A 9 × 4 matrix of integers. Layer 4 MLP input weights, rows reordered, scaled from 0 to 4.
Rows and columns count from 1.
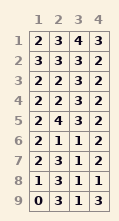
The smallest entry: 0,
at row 9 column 1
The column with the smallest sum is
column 1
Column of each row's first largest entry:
3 1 3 3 2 1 2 2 2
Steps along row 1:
up up down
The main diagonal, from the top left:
2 3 3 2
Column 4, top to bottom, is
3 2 2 2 2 2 2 1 3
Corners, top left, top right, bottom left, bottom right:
2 3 0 3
